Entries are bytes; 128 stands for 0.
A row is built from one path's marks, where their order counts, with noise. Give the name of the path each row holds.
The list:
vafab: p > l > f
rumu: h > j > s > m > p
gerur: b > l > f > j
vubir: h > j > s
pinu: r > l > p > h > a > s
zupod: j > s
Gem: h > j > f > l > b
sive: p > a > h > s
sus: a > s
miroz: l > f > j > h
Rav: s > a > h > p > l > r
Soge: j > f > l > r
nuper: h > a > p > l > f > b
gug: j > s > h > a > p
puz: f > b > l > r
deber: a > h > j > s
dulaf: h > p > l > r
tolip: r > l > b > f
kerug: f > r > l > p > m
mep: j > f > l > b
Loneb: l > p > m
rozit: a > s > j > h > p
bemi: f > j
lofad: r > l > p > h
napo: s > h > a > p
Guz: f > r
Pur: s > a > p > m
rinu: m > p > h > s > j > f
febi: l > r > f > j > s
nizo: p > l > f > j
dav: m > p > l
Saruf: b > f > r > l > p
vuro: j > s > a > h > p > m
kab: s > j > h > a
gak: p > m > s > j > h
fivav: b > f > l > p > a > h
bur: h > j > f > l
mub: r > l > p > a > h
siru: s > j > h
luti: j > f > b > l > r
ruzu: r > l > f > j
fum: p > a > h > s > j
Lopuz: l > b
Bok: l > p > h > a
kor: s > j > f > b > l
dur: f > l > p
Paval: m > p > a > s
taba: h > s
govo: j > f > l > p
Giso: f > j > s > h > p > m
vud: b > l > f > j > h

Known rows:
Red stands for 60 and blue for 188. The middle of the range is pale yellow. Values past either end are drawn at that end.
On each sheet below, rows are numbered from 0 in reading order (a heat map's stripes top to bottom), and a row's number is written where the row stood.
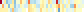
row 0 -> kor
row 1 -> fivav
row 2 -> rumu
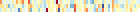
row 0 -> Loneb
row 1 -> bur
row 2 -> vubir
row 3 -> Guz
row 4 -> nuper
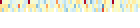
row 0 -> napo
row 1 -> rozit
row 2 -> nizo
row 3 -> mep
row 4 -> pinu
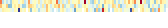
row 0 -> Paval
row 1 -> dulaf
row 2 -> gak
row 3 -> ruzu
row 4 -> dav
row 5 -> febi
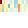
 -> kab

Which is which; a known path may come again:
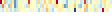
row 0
zupod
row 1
lofad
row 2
Pur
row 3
Gem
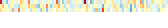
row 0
vud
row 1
sive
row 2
Giso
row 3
luti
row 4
vafab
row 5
rinu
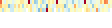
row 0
Bok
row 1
Soge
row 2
rozit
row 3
Lopuz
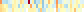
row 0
fivav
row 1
kor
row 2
nuper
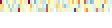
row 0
miroz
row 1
mep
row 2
dav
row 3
puz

